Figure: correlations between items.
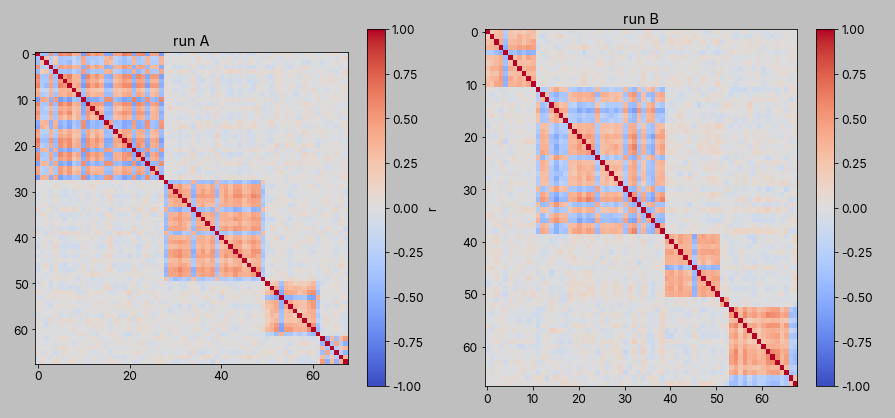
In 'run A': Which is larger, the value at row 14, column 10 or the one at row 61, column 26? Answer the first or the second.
the second
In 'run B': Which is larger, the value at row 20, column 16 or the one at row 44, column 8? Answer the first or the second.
the second
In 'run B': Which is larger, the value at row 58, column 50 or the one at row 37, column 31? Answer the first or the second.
the second
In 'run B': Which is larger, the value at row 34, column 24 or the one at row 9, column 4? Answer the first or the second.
the first
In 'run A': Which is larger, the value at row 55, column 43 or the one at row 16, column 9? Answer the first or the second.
the first
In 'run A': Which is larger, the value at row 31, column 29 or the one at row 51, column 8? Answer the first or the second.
the first
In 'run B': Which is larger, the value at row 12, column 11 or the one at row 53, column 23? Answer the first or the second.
the second
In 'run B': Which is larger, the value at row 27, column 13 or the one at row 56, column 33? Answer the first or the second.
the first
